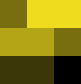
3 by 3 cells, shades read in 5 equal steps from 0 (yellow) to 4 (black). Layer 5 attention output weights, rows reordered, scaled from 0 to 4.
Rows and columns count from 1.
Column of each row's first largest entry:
1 3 3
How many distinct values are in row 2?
2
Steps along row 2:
same up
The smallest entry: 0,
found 2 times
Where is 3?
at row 3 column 1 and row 3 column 2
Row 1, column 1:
2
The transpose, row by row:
2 1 3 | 0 1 3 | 0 2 4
